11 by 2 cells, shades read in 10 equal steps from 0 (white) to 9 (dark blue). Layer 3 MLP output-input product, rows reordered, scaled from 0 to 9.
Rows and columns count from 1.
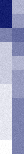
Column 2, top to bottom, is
3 4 6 5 3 4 4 5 5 5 5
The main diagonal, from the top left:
9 4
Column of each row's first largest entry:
1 1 2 2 2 2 2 2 2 2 2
